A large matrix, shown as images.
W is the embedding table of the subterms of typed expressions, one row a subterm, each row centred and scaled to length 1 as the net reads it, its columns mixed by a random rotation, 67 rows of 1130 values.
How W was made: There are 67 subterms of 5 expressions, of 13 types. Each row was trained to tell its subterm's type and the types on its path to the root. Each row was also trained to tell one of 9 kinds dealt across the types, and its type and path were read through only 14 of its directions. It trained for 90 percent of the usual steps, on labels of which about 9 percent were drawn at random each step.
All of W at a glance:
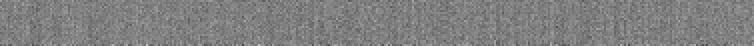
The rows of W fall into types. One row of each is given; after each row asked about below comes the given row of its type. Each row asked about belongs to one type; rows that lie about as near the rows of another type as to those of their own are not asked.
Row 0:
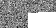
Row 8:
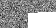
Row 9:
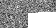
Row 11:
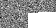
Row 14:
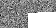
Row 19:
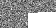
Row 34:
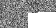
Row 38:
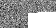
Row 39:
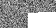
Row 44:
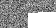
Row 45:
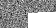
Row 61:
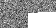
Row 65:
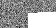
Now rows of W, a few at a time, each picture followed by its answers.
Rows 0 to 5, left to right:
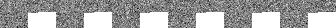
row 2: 44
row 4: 39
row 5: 8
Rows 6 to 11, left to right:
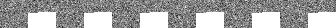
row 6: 38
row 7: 44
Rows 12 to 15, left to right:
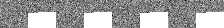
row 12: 44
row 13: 61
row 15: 45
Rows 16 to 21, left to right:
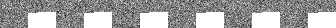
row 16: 38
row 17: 61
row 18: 0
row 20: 38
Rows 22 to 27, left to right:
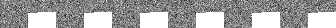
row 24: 0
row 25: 44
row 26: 14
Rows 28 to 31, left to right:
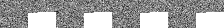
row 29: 61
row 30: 45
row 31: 45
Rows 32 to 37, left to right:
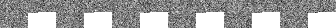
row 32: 8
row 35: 61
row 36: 61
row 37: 65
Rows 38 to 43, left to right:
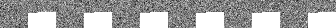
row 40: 44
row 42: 8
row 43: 45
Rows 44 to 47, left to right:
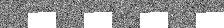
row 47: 14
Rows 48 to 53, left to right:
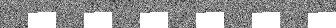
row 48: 38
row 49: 38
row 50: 45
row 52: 44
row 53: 8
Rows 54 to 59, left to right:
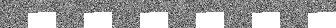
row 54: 9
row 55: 61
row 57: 39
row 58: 38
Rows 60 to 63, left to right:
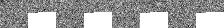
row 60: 65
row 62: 8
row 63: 0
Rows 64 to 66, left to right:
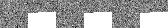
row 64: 8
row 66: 0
